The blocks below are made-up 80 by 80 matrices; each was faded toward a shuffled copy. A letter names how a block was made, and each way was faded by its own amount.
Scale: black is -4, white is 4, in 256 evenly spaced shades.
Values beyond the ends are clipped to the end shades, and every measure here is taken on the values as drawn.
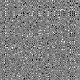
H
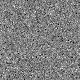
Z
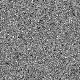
Z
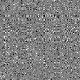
H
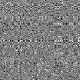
H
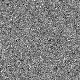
Z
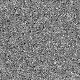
Z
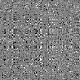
H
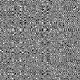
H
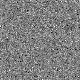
Z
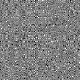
H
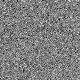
Z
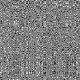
H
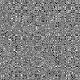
H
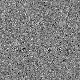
Z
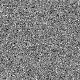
Z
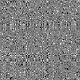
H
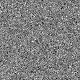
Z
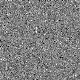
Z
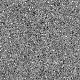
Z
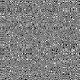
H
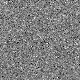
Z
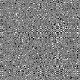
H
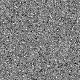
Z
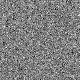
Z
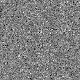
Z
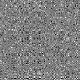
H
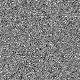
Z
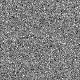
Z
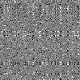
H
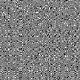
H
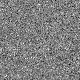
Z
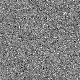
Z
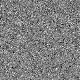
Z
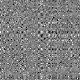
H
